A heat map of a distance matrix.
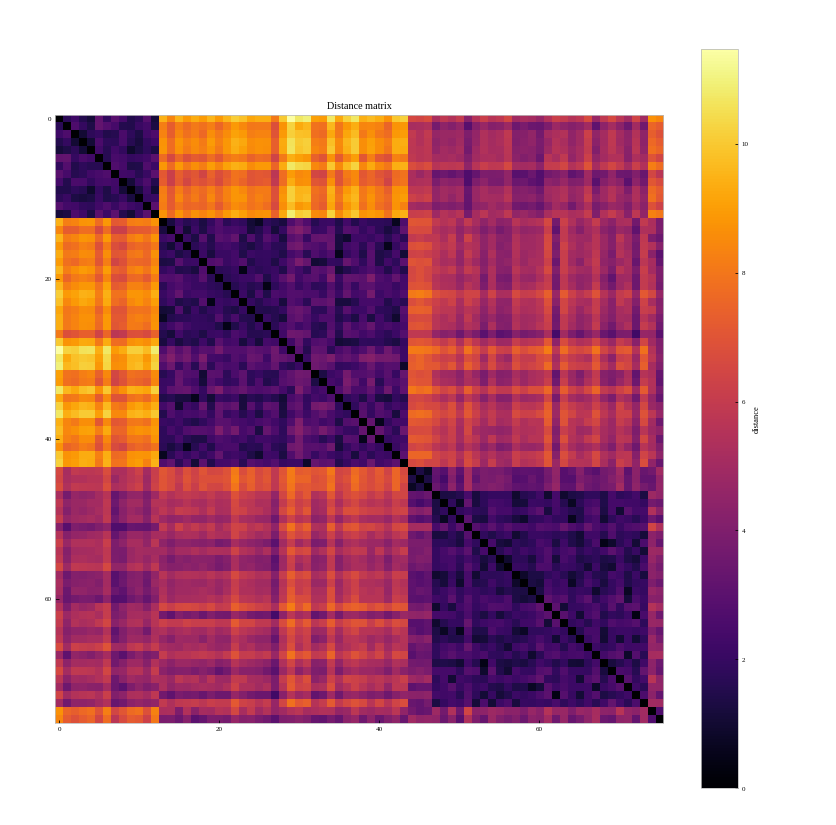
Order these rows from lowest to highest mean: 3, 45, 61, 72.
72, 61, 45, 3
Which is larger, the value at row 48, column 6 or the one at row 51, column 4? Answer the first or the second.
the first
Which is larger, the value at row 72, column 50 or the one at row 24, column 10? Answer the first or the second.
the second
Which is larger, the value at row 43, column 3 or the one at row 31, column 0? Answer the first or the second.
the second
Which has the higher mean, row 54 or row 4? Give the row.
4
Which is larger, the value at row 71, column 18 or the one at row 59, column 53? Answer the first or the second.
the first
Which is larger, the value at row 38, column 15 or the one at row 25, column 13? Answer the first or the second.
the first
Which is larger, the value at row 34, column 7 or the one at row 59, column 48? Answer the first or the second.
the first
